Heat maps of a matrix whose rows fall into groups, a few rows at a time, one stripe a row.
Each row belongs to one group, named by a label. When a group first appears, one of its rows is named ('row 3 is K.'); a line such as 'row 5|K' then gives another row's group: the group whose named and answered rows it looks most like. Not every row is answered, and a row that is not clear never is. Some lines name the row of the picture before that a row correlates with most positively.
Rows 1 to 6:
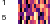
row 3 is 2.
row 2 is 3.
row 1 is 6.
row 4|6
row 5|6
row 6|6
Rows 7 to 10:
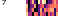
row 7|6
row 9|3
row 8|2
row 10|2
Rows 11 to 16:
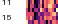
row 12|3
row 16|2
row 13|2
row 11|3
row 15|3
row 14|3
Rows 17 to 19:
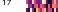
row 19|6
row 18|2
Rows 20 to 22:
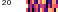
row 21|2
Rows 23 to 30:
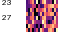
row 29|3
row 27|6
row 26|3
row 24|3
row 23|6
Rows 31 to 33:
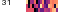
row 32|2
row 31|2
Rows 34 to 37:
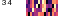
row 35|6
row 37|2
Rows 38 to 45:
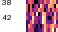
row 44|3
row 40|2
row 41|6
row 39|2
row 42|6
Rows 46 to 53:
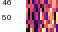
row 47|3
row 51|3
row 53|6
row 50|2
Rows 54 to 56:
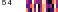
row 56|6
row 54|6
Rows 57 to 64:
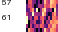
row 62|2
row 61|2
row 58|3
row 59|6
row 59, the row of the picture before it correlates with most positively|55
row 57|3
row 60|6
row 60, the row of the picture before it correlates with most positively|54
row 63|2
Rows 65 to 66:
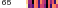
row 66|2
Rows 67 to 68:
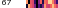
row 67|3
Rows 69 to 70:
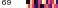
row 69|6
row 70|3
